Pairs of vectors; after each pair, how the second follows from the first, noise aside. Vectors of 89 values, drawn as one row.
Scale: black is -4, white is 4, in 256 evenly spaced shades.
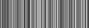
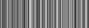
sign-scrambled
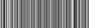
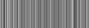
shrunk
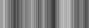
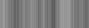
shrunk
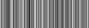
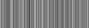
shrunk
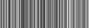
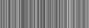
shrunk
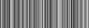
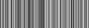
sign-scrambled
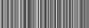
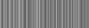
shrunk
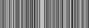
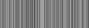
shrunk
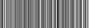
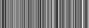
sign-scrambled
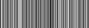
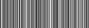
sign-scrambled
